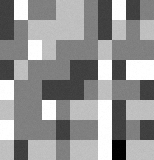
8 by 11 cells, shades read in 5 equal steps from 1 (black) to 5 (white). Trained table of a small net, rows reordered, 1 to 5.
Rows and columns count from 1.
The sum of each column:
27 26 28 28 24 26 25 32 22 27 27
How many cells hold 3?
33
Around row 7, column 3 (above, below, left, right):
3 4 3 3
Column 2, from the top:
5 3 3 4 3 3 3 2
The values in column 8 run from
2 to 5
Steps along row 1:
up down same up same down down up down up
